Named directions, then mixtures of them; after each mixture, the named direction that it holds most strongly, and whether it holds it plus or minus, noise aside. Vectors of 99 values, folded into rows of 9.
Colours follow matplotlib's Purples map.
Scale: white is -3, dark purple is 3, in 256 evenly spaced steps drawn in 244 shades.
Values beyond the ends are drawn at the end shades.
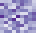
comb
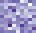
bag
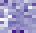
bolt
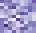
comb, minus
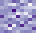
bag, plus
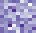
bag, plus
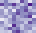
bag, minus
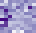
bolt, minus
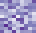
comb, minus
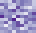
comb, plus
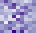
comb, minus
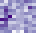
bolt, minus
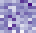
bag, minus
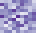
comb, plus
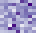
bag, minus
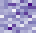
bag, minus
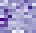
bolt, minus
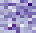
bag, minus
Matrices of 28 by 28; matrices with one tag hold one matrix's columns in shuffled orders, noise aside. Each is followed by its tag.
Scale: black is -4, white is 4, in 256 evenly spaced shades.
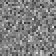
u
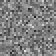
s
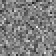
u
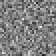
u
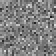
s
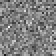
u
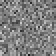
u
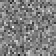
u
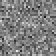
s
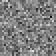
s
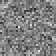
s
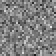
u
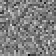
u
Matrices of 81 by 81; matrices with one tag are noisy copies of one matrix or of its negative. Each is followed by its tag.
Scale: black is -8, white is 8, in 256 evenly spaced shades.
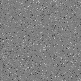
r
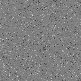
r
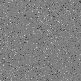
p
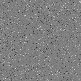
p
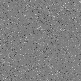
p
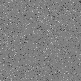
p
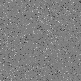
p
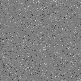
r
